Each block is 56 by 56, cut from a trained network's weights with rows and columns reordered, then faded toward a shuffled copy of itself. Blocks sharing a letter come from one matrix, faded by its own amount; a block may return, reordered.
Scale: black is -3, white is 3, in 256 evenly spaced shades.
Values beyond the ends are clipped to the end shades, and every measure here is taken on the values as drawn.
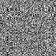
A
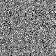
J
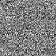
A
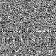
A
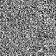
A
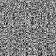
A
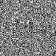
A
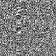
A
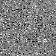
J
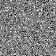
J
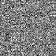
A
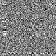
A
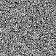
J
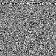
A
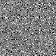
J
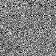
A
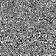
J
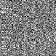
A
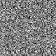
A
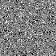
J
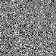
J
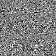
J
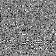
J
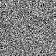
J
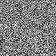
A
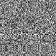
A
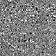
J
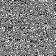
J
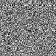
A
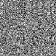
A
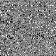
J
